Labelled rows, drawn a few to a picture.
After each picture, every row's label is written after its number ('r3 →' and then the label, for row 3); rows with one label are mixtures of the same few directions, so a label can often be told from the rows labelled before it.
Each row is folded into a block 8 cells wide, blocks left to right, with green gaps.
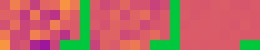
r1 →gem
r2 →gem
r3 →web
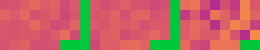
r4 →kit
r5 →gem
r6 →kit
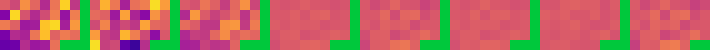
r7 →web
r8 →gem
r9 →web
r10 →gem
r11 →gem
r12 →gem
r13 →kit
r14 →gem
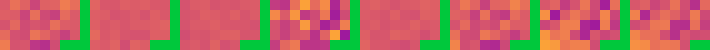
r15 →gem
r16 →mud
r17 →mud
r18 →kit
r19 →gem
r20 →gem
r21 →web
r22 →web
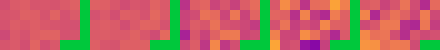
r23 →mud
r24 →kit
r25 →mud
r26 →gem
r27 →web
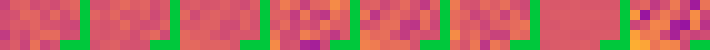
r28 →mud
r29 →kit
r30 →web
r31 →gem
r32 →web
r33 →mud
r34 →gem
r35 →web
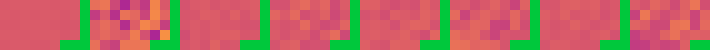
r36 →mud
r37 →kit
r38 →mud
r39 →kit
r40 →kit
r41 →web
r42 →kit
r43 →web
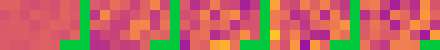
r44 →kit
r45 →web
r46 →gem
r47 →mud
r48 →kit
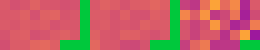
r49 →gem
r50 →gem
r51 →kit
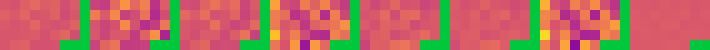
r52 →kit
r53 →kit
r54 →kit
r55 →mud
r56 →gem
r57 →gem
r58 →mud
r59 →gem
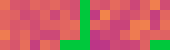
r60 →mud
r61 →web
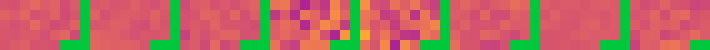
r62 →kit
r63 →web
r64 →mud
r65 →kit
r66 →mud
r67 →gem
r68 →web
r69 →gem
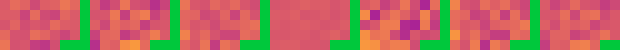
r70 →gem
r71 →gem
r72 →mud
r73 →kit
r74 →web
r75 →mud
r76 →gem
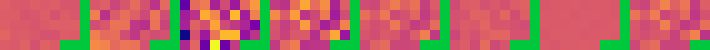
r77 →mud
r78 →web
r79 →mud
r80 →kit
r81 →kit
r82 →mud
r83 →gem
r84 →kit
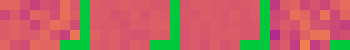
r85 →kit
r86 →mud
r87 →mud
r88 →mud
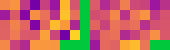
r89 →kit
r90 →gem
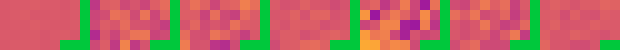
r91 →kit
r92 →mud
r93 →gem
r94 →gem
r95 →web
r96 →kit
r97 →gem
